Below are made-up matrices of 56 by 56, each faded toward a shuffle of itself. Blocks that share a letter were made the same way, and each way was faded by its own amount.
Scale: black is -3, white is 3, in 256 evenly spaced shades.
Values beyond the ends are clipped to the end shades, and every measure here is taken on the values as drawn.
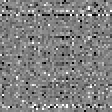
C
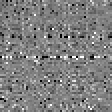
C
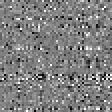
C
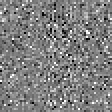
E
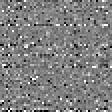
C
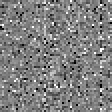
E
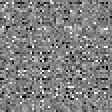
C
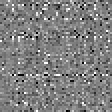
C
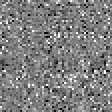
E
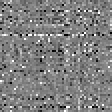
C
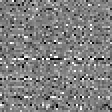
C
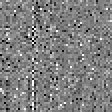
E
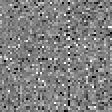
E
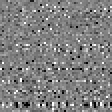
C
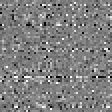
C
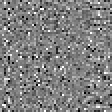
E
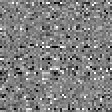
C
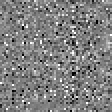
E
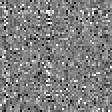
E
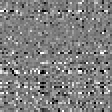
C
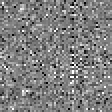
E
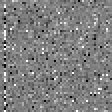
E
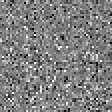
E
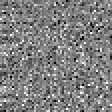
E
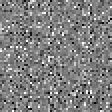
E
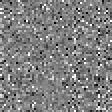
E
